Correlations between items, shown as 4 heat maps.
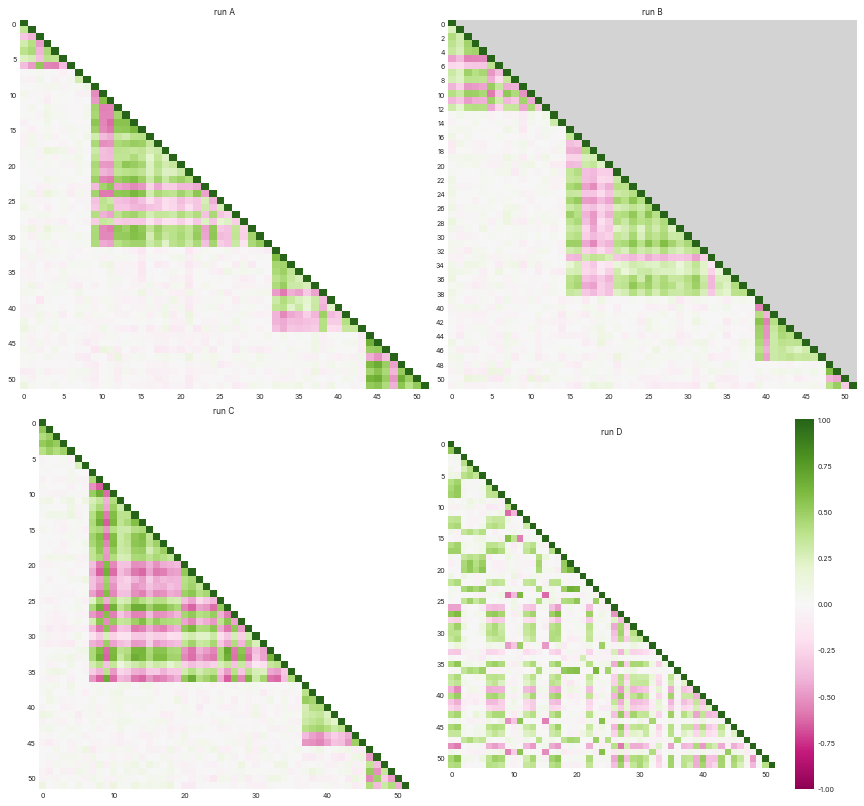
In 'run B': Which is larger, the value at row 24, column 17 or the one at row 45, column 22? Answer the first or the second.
the second
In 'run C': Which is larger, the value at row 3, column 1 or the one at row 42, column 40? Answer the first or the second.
the first
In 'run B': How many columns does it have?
52
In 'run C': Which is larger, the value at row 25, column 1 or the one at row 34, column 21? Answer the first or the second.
the first
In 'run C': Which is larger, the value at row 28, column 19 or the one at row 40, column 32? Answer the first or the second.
the first
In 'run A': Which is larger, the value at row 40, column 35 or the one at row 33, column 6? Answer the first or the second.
the first
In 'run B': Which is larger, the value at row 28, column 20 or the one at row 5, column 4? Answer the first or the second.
the first
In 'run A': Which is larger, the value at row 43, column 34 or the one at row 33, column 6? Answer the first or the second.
the second
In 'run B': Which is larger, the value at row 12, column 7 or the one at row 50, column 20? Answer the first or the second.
the first
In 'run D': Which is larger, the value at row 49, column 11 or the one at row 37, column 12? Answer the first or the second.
the first
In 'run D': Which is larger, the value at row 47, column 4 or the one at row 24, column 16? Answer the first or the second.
the first
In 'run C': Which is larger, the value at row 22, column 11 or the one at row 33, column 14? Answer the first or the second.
the second
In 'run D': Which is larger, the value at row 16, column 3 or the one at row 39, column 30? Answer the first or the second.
the first
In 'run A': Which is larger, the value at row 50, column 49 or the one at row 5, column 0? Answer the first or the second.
the first
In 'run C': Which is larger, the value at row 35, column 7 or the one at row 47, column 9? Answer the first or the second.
the second
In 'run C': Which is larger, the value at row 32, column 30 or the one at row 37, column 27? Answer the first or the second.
the second
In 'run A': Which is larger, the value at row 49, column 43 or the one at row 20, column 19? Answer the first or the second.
the second
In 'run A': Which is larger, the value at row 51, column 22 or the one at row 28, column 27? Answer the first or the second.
the first
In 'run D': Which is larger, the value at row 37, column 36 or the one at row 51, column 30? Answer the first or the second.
the second
